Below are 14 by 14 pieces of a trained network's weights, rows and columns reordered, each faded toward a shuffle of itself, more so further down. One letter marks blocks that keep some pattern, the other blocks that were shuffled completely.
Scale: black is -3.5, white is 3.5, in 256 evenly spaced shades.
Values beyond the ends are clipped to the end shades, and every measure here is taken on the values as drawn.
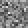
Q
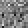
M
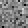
Q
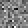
M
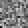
Q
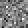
Q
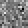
Q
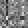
M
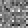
M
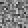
Q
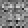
M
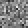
Q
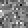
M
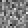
Q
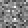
M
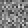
M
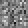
M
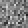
Q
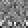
M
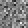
Q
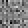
M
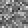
Q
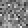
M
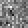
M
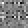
M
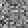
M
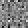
M
